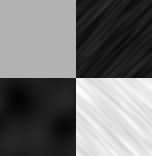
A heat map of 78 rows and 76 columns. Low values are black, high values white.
It is made of 2 by 2 panels. Panel 1,1: high, flat. Panel 1,2: very low, slanting up to the right, faint in contrast. Panel 2,1: very low, smooth, faint in contrast. Panel 2,2: very high, slanting down to the right, faint in contrast.
